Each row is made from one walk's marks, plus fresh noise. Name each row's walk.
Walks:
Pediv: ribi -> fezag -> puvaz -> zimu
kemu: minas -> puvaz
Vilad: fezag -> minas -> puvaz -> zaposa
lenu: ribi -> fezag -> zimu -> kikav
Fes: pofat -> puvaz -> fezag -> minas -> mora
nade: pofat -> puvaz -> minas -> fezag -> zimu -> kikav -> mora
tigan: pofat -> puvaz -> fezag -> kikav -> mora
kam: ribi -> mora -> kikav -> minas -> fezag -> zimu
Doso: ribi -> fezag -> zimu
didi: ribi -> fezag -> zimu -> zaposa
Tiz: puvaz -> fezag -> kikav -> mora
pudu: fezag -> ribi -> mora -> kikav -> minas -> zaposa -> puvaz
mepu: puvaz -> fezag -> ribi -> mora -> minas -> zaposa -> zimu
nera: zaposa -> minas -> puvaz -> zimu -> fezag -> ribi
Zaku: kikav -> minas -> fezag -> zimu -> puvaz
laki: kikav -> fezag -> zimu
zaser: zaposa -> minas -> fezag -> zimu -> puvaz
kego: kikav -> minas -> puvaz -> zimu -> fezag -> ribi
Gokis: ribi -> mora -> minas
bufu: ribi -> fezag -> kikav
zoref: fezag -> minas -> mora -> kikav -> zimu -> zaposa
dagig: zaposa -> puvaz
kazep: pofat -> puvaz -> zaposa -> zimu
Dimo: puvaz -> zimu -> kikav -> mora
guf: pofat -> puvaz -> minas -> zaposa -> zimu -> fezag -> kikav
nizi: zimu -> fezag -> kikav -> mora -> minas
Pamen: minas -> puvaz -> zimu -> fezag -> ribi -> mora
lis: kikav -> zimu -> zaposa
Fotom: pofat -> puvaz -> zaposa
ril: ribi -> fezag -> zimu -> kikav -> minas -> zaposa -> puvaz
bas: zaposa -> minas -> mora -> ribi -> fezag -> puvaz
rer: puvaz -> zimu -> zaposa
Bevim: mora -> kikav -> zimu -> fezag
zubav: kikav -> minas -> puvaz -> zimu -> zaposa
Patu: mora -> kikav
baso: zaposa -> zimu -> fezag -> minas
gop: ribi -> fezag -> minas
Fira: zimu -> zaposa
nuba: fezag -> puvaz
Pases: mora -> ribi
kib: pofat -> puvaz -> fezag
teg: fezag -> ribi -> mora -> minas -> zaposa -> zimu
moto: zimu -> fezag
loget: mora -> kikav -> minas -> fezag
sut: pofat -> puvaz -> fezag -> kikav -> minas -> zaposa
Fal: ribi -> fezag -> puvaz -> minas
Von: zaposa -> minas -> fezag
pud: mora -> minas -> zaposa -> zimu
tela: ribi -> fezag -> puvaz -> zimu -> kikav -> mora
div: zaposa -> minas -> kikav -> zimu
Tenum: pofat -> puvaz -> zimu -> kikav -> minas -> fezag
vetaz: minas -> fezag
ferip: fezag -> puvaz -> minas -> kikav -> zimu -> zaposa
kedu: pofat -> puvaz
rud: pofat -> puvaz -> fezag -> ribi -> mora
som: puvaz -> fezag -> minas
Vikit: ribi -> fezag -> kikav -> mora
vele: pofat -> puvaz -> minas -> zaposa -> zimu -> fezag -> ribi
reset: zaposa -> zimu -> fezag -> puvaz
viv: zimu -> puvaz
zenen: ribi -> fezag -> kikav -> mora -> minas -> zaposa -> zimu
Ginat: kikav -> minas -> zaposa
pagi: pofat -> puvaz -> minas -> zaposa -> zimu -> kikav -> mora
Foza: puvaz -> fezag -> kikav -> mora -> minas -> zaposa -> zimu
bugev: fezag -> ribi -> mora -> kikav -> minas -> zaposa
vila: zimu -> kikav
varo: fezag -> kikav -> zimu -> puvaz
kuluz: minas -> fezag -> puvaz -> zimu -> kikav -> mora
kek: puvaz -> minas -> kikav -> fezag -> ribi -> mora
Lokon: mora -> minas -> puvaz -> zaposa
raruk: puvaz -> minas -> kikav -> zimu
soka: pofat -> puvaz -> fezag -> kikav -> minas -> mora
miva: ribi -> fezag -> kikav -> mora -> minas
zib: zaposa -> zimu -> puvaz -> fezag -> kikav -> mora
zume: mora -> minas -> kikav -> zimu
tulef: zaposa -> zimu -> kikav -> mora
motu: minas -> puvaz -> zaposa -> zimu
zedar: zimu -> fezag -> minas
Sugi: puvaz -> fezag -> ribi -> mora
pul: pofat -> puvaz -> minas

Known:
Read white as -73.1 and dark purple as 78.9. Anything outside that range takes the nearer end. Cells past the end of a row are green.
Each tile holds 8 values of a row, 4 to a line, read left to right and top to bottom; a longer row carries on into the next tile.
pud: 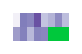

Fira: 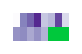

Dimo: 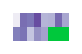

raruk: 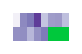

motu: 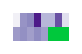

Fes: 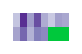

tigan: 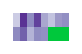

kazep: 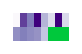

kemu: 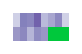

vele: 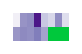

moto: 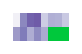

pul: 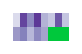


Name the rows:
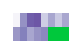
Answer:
laki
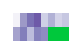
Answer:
zedar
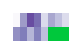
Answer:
Doso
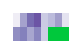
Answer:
Pediv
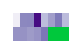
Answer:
zubav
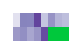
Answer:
Ginat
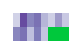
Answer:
rud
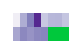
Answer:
baso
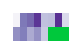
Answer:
viv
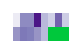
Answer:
reset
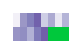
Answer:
zenen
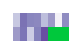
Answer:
loget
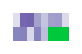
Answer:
Pases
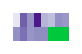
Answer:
zib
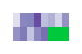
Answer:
kuluz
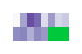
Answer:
lenu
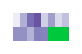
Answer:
kego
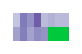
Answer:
som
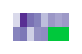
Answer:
Patu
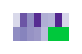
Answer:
dagig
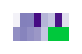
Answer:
rer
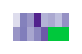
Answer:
Foza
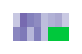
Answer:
Sugi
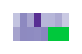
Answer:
Vilad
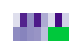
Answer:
Fotom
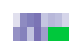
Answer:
Pamen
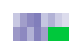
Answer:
Fal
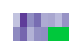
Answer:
Tiz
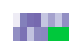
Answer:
Bevim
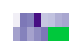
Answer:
Tenum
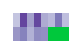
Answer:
Lokon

